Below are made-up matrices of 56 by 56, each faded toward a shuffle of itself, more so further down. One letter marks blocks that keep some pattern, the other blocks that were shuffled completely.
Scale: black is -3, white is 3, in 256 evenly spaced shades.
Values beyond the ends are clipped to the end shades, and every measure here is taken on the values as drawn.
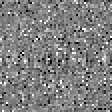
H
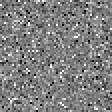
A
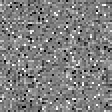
H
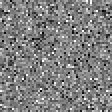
A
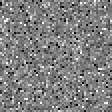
A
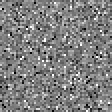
A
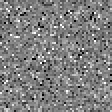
A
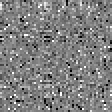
H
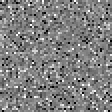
A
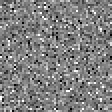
A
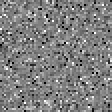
A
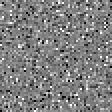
A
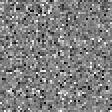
H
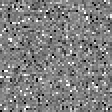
A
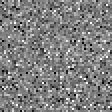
A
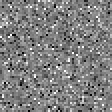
A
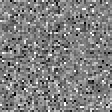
H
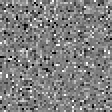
H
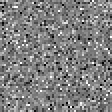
H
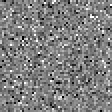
H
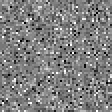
H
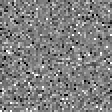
A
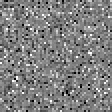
H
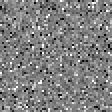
A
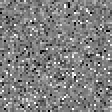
A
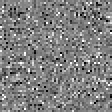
H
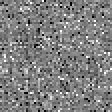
H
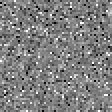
A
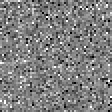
A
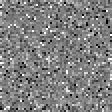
H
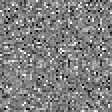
H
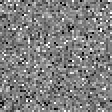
A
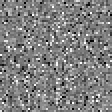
H
